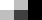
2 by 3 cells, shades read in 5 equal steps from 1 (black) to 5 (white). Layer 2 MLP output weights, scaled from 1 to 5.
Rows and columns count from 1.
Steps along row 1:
down down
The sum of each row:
10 7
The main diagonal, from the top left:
5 2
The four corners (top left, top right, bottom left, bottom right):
5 1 4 1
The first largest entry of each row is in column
1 1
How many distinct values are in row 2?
3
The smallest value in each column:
4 2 1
